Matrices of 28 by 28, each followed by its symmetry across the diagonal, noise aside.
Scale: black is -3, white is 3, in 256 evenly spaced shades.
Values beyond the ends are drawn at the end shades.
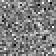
neither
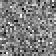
antisymmetric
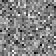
neither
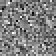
antisymmetric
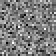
neither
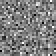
antisymmetric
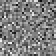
antisymmetric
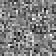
antisymmetric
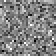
neither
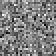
neither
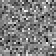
neither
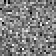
neither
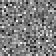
antisymmetric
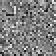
antisymmetric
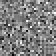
antisymmetric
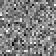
neither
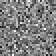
neither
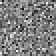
antisymmetric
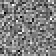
antisymmetric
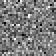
neither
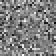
antisymmetric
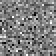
neither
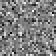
antisymmetric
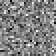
neither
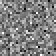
neither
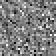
antisymmetric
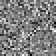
antisymmetric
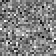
neither
